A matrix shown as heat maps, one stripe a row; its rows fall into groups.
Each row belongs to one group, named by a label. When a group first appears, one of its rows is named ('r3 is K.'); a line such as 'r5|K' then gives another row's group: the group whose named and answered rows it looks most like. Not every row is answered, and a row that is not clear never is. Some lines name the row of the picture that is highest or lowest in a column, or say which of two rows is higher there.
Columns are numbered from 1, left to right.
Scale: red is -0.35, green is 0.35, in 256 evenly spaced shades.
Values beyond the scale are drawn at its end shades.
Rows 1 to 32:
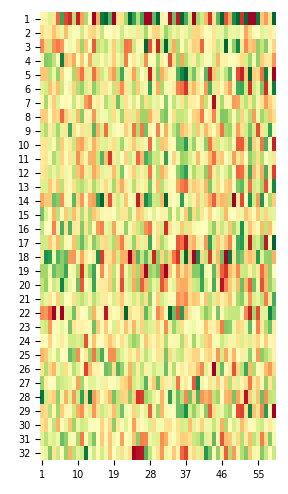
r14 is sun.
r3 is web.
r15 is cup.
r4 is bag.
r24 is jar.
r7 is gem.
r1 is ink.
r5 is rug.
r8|web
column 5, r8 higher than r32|No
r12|rug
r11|sun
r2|web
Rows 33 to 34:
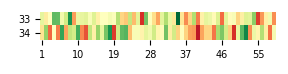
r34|gem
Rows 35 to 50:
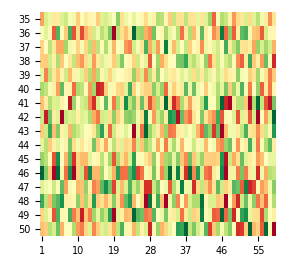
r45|cup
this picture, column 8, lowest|41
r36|cup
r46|cup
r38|rug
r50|rug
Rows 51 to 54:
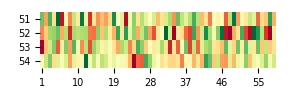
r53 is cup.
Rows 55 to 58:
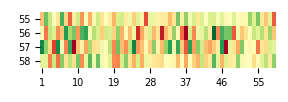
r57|cup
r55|bag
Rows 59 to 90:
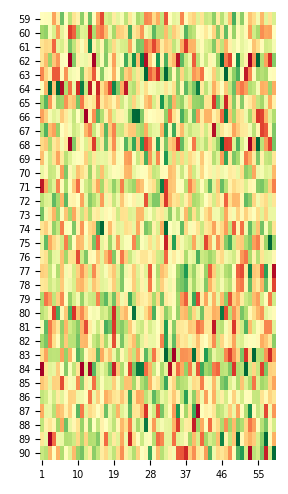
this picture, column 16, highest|74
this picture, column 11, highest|64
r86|sun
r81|gem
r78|rug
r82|gem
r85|web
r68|ink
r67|gem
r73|cup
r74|sun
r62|ink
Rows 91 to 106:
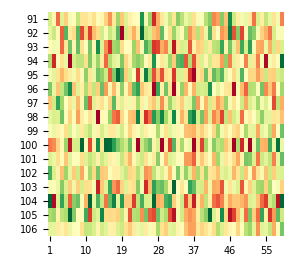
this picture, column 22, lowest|104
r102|cup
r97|bag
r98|sun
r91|jar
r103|sun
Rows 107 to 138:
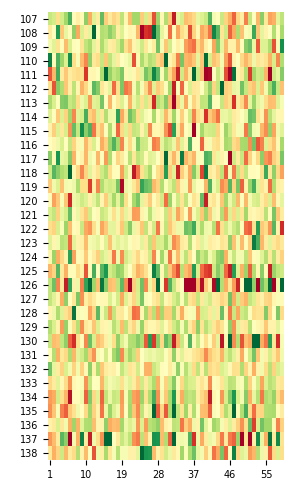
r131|gem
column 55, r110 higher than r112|No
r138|jar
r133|web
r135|web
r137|sun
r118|bag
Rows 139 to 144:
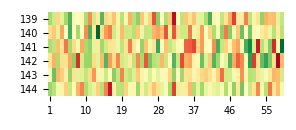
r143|gem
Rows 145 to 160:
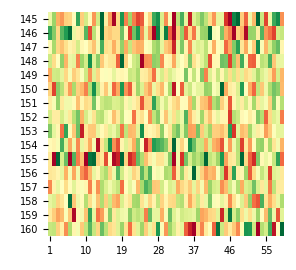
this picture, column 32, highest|154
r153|cup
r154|sun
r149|bag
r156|jar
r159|web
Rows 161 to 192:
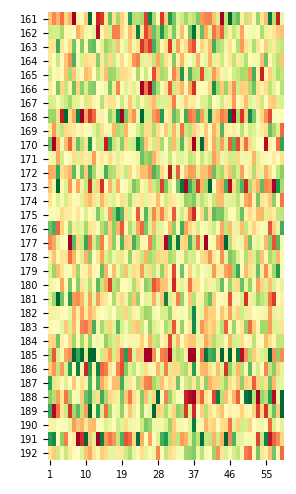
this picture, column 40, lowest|177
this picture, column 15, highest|172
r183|jar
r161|web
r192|rug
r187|cup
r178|web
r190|jar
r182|jar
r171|jar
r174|rug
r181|bag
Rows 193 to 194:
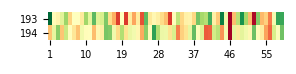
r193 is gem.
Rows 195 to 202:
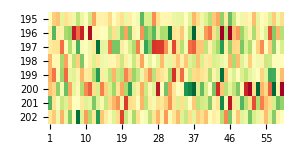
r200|rug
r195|jar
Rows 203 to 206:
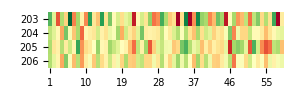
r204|cup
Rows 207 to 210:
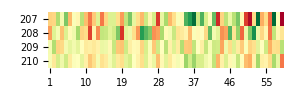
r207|rug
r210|rug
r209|gem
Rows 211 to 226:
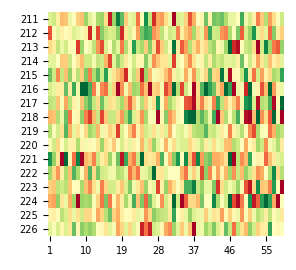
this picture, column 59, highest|217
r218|rug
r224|ink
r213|ink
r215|gem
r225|sun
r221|cup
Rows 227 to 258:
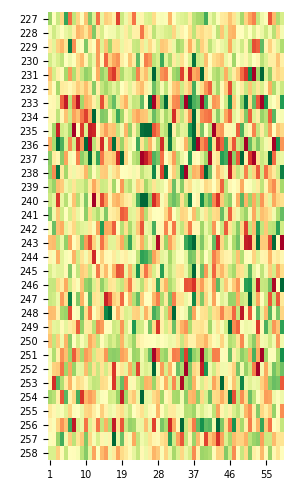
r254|cup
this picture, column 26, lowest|237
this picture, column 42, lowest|235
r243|rug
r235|jar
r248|sun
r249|ink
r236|bag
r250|gem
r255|rug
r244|jar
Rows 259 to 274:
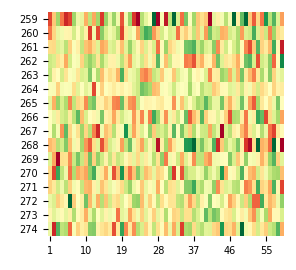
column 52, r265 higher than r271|No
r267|gem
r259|web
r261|rug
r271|rug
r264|jar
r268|rug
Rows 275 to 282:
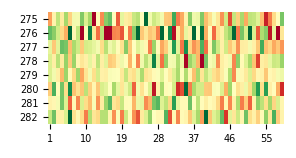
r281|sun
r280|bag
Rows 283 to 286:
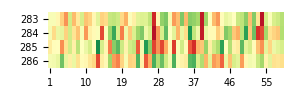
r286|sun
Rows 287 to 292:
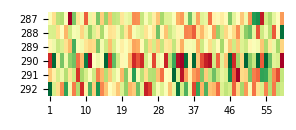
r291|ink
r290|bag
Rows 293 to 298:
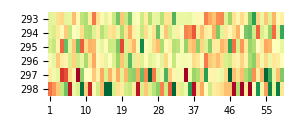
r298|sun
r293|gem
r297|ink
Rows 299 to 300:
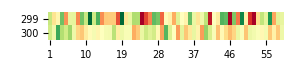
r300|bag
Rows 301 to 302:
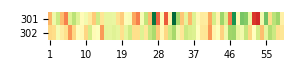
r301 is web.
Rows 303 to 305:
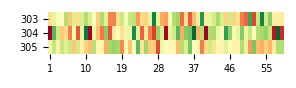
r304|bag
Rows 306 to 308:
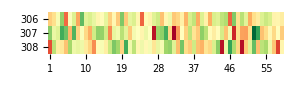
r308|gem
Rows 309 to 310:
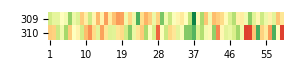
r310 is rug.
